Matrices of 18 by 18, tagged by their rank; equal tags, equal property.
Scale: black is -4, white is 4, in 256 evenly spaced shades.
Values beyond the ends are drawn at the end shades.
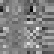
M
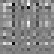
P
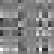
P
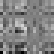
P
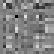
M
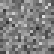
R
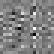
M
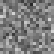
R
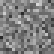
R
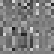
M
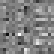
M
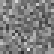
R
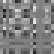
P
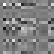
P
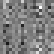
M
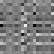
P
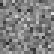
R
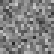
R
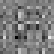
M
